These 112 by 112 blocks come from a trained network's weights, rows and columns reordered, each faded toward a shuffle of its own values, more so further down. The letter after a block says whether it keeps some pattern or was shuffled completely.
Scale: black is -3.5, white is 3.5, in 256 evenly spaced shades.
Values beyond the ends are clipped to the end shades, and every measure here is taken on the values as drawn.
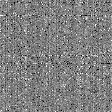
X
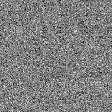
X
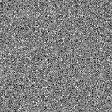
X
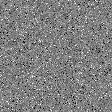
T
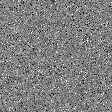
T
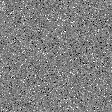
T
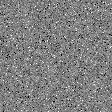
T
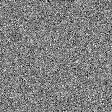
T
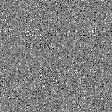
X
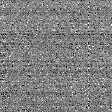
X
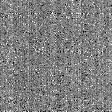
X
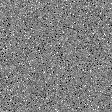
T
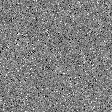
T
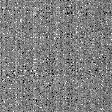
X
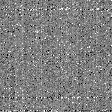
X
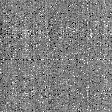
X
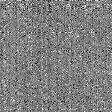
X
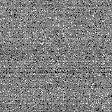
X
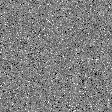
T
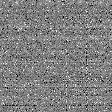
X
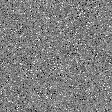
T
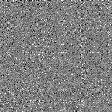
X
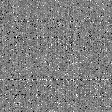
X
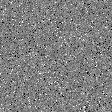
T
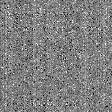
X
